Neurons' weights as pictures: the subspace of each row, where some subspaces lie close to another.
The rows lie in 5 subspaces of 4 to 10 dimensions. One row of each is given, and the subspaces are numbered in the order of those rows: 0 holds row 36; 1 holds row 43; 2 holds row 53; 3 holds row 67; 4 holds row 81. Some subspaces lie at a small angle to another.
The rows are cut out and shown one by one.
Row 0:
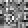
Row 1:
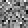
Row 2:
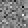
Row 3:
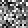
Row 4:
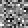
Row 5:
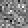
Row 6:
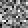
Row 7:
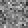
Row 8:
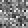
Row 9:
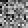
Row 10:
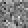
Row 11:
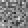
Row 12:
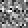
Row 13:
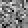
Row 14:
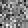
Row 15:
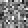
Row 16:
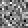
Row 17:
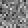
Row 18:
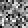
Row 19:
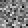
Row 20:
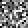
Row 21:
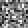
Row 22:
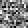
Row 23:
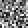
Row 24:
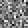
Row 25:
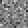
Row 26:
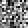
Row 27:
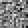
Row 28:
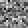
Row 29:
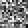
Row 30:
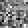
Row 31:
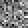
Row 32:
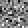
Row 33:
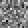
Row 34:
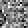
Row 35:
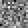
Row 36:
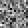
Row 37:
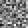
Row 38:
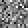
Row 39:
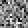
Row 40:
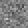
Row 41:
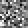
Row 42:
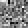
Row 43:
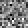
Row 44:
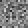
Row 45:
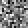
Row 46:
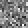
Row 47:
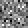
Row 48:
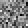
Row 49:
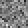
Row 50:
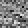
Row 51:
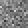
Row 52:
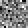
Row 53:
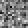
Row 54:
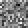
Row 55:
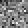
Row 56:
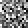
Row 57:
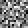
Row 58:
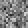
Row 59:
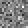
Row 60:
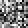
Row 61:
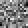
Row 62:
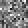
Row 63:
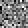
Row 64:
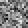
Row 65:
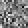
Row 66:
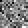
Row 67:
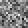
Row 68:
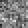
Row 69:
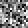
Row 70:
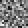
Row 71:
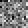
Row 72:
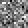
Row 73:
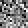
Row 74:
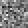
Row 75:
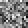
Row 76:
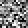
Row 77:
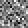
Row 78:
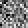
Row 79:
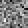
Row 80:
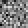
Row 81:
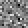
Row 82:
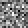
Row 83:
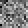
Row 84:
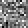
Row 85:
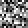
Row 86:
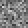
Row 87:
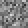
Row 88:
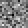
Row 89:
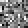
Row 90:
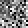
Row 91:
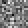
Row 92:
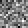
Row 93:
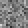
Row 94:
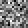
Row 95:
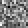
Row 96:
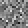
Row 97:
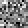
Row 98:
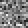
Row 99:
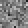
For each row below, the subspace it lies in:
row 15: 2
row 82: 4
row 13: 2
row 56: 2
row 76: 0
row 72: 4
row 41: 2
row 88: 4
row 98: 2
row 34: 1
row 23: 1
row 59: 2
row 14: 0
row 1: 4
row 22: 2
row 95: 2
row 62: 1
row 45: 4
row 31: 0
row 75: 3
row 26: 4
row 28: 4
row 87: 1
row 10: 4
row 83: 3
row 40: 2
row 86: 4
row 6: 4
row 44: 2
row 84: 1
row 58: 0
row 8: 1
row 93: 0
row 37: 4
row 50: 0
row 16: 1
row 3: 1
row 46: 1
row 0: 2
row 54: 4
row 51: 0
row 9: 3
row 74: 3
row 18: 1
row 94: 4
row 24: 1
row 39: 4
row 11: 2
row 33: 4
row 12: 1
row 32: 4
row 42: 4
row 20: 2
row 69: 3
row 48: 1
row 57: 4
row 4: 2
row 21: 2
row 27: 4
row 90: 1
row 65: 1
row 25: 2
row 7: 1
